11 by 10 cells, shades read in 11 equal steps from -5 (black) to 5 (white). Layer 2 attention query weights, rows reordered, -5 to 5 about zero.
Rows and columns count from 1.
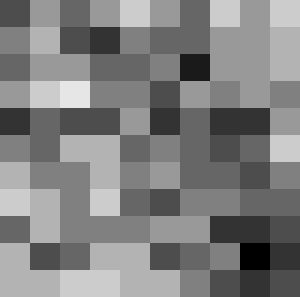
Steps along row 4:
up up down same down up down up down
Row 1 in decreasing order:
3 3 3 1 1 1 1 -1 -1 -2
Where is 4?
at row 4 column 3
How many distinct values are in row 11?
5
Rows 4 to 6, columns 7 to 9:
1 0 1 / -1 -3 -3 / -1 -2 -1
